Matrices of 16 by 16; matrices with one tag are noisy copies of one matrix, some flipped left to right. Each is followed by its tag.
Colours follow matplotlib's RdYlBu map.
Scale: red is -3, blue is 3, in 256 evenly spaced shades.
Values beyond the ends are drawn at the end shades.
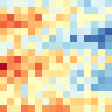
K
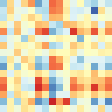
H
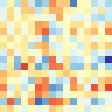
H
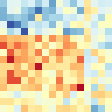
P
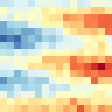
K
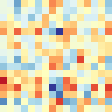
H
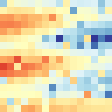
K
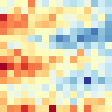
K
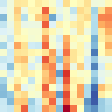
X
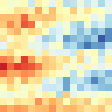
K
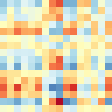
H
